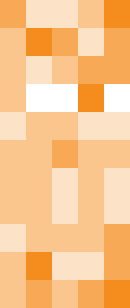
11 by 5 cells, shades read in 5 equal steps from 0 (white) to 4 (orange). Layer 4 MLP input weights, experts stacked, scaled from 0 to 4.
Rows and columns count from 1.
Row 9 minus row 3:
-1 1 0 -1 0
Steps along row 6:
same up down same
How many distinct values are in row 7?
2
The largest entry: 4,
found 5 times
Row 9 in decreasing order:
3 2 2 2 1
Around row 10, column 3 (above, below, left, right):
2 2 4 1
